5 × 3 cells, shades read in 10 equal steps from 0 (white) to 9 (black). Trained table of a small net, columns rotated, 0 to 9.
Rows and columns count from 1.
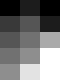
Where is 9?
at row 1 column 1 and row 1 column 3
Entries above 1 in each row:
3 3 3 2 1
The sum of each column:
31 24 20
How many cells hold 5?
2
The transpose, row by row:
9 7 6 5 4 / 8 6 5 4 1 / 9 8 3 0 0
